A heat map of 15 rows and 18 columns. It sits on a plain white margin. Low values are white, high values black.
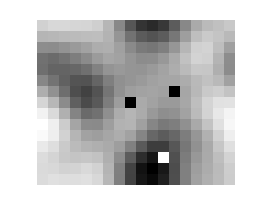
Three lone cells stand out: two far higher and one far lower than their neighbours. The field is mottled with small blotches. Values change most from cell to cell in the bottom middle. No single row or column stands out from its neighbours. The bottom middle is the ninth with the highest average. The bottom left is the calmest part.
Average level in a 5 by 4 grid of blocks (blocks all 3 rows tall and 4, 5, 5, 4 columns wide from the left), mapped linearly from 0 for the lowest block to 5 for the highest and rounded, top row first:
1241 | 4321 | 2320 | 0241 | 0251
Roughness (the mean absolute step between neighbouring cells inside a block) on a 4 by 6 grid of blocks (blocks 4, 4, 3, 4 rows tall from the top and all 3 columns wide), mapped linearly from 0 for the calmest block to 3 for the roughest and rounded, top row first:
111111 | 111021 | 110111 | 001310
